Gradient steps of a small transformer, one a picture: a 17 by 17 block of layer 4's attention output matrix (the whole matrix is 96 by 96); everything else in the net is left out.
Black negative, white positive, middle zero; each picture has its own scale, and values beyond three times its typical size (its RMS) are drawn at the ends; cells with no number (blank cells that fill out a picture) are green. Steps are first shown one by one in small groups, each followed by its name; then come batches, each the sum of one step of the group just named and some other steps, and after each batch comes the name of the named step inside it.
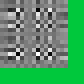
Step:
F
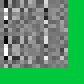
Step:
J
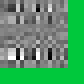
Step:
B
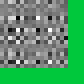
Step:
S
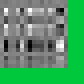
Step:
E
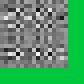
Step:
F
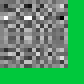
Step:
F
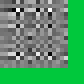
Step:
F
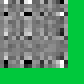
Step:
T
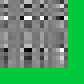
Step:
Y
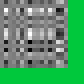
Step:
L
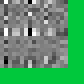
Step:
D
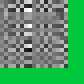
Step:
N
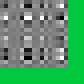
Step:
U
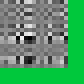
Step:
T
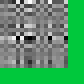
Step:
N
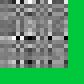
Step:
Y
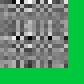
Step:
N
